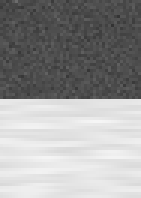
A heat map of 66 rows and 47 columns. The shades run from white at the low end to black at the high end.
It is made of 2 by 1 panels. Panel 1,1: high, fine-grained, faint in contrast. Panel 2,1: very low, streaked across, faint in contrast.
